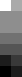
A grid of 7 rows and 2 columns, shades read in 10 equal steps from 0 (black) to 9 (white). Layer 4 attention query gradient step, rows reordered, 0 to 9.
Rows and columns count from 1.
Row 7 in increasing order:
0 1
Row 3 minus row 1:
-4 -1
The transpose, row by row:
9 5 5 4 3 1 0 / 6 5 5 4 3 2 1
